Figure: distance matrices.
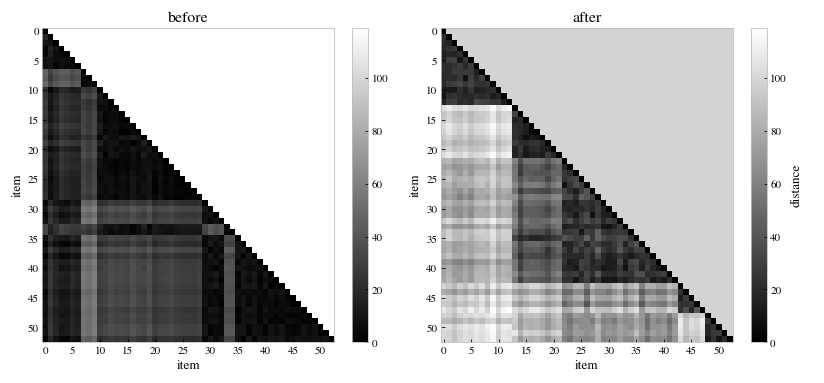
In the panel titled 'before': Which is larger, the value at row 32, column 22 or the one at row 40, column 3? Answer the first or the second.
the first
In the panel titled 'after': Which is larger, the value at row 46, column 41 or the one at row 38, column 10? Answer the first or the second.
the second
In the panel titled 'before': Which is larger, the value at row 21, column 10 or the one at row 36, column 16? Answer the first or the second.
the second
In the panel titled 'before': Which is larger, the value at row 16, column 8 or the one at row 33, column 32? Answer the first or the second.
the second
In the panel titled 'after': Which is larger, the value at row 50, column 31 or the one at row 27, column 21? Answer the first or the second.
the first
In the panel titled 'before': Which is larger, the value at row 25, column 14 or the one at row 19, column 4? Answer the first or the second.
the second
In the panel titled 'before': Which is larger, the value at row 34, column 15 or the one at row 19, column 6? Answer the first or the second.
the second
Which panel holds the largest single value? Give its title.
after
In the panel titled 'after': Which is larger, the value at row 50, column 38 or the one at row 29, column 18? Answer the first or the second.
the first
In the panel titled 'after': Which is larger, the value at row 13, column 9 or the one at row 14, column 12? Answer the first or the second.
the first
